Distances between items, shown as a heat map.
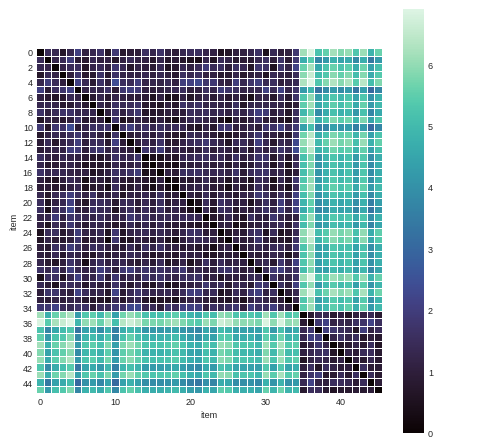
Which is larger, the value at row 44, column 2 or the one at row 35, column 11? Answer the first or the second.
the second
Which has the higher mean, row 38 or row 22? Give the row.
38
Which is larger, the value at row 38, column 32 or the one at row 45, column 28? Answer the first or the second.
the first
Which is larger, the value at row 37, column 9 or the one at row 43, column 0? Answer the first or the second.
the second
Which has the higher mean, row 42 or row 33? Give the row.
42
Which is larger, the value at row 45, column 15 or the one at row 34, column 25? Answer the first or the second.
the first
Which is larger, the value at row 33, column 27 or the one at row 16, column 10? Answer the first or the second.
the second
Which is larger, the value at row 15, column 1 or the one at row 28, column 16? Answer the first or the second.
the second
